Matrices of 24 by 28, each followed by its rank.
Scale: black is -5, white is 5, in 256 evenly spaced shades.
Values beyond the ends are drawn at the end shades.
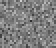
full rank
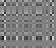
one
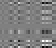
one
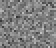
full rank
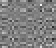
three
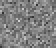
full rank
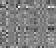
three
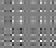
one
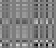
one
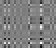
one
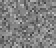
full rank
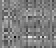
three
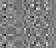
three
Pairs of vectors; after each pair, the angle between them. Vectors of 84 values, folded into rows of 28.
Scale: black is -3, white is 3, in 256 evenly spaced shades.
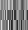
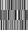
orthogonal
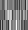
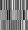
partly opposed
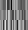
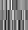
nearly opposite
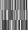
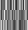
orthogonal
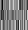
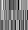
nearly opposite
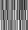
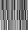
nearly parallel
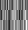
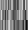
nearly opposite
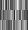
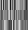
partly aligned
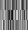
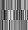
nearly opposite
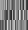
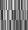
partly opposed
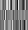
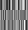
nearly opposite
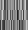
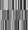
partly opposed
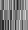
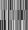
orthogonal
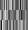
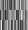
nearly opposite
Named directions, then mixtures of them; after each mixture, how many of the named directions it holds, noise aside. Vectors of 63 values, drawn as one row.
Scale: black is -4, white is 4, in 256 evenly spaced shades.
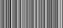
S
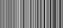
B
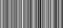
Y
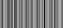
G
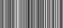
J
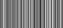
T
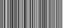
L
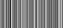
one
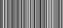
three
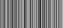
two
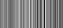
two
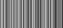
three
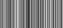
one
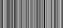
two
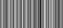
three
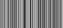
three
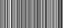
one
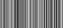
one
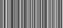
two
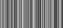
two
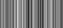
two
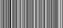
one
